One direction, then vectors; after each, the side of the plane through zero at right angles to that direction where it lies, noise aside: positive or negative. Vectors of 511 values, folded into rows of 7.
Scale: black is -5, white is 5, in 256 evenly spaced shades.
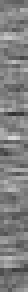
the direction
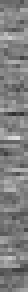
positive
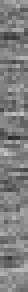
negative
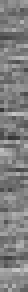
negative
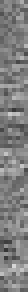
negative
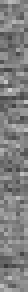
negative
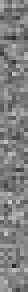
negative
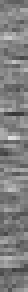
positive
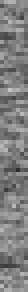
negative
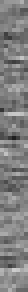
negative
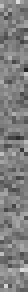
negative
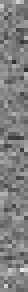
negative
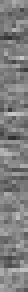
negative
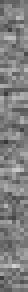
positive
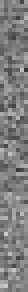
negative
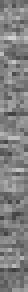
positive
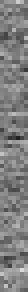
negative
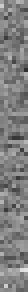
negative
